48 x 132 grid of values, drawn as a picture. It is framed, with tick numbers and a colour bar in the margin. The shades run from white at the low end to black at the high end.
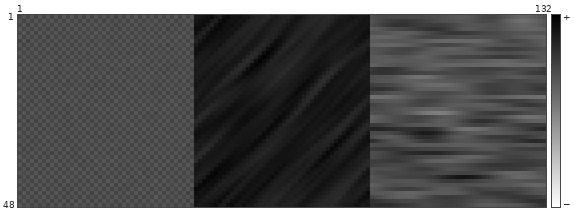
It is made of 1 by 3 panels. Panel 1,1: high, checkered, faint in contrast. Panel 1,2: very high, slanting up to the right, faint in contrast. Panel 1,3: high, streaked across.
